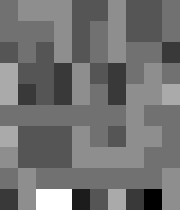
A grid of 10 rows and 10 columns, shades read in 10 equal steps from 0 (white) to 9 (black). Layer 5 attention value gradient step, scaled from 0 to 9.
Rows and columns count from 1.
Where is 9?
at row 10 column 9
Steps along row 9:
down up same same same same same same down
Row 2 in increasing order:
4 4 5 5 5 5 5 6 6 6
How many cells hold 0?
2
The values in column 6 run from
4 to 6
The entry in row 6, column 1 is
5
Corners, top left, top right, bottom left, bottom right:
5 5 7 4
